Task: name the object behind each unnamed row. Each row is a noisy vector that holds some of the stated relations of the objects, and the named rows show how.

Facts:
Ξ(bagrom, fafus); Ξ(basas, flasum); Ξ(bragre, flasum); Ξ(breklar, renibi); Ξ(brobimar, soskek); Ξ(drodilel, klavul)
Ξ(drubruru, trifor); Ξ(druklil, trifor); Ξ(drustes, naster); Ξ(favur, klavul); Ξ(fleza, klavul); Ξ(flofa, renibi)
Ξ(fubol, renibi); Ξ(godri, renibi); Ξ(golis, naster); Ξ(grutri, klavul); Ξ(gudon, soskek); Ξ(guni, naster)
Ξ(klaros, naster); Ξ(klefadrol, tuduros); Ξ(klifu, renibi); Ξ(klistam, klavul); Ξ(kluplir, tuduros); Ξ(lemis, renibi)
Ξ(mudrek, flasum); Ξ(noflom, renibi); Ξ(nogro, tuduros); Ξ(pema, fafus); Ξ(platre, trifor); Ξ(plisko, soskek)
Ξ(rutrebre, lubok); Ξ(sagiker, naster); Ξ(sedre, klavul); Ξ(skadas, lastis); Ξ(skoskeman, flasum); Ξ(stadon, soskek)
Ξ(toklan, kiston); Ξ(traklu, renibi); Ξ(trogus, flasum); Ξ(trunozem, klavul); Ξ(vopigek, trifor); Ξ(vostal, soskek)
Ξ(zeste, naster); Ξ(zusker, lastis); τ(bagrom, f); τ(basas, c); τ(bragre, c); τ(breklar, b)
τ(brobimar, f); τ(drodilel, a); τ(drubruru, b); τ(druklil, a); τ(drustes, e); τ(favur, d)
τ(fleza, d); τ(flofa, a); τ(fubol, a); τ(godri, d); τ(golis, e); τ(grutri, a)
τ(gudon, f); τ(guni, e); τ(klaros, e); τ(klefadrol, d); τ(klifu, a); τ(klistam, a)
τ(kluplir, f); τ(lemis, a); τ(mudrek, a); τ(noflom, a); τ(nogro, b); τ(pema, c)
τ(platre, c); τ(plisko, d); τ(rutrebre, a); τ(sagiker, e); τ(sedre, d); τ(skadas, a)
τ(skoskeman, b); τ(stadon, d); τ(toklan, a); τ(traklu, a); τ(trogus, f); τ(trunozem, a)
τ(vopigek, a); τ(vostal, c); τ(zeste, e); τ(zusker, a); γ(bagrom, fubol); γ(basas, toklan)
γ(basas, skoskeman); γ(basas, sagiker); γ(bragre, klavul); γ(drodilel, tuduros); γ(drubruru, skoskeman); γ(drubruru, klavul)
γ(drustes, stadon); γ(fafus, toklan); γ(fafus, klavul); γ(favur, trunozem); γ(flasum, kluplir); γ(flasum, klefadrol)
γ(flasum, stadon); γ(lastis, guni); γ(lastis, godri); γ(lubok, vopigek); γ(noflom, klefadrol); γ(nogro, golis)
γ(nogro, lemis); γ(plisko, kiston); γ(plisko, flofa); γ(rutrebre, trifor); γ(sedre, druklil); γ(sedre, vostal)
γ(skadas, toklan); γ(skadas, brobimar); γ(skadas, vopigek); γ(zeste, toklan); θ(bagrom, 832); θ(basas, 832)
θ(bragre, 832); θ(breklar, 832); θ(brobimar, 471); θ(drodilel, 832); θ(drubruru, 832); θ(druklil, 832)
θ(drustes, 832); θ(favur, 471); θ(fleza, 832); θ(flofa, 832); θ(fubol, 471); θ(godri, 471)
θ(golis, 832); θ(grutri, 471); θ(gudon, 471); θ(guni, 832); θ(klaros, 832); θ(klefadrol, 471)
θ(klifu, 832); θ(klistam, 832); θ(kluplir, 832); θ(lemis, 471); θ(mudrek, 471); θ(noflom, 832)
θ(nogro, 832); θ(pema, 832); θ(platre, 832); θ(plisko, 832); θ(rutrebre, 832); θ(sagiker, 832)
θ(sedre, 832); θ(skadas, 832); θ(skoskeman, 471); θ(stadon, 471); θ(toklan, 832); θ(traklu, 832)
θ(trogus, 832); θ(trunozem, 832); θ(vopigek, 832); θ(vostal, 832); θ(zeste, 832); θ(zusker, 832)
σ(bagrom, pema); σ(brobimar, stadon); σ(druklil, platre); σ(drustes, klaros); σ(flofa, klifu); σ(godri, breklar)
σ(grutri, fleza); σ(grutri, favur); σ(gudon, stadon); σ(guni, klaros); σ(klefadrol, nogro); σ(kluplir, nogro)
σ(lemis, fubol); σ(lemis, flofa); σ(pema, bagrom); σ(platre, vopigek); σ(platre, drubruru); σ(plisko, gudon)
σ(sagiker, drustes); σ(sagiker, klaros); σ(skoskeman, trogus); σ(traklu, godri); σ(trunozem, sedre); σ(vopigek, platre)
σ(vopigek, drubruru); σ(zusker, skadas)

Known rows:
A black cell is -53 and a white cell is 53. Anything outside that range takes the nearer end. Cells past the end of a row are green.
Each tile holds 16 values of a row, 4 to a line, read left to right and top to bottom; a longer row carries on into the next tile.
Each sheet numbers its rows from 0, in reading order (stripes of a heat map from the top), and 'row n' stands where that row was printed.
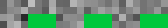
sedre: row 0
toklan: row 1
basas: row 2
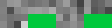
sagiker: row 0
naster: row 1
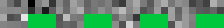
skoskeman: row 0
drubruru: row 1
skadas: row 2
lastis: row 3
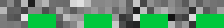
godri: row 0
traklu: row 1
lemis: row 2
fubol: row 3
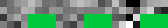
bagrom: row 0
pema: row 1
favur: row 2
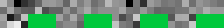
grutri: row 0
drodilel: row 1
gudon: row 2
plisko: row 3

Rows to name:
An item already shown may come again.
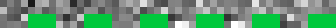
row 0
godri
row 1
mudrek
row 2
druklil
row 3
trunozem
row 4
trunozem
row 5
breklar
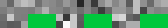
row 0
noflom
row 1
klavul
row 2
rutrebre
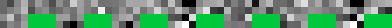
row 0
trogus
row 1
nogro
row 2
kluplir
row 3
favur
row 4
godri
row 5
breklar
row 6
favur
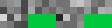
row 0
tuduros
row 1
klifu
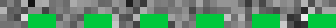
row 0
godri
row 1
platre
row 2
stadon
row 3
renibi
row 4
flasum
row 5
lemis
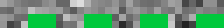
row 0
drustes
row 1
traklu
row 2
zeste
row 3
klefadrol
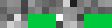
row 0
kiston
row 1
trifor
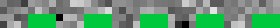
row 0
fleza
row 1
flofa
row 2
klaros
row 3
golis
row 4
klistam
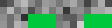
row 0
zusker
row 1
guni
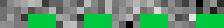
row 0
vostal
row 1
sedre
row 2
kluplir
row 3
skoskeman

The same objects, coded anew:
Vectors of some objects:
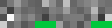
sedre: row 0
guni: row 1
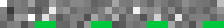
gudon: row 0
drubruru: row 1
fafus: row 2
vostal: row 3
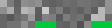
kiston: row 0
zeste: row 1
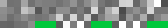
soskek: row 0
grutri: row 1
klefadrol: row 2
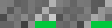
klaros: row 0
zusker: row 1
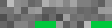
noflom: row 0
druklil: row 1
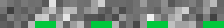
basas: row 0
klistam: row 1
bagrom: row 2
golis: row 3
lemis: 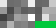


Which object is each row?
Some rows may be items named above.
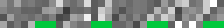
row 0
druklil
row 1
lemis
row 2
klaros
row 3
klefadrol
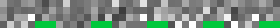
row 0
fubol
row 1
guni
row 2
lemis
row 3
grutri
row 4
stadon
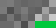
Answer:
klaros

